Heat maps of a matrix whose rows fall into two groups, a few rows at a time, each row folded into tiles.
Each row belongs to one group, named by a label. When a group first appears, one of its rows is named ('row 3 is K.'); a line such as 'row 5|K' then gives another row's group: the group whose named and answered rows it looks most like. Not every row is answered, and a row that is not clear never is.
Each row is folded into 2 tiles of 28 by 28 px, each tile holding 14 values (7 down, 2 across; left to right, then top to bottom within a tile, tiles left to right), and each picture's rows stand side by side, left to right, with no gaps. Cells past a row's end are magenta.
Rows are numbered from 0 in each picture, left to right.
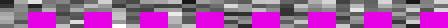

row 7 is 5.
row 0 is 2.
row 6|5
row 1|5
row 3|2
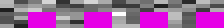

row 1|2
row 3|2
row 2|2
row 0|5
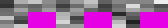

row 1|2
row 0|2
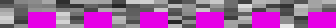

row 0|2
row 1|2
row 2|2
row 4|5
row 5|5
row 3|5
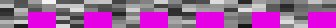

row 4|5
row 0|5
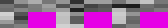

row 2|2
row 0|2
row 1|2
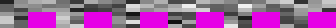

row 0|2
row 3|5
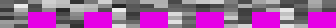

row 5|2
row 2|2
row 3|2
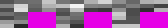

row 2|2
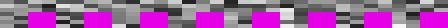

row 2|5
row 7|2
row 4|2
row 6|5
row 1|5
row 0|5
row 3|5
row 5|2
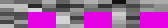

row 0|5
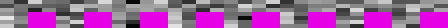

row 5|2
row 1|5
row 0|2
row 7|5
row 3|2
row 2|5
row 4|5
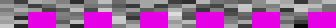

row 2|2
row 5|5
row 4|5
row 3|2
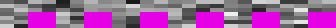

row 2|5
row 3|2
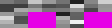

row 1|5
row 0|2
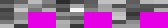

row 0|5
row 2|2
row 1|5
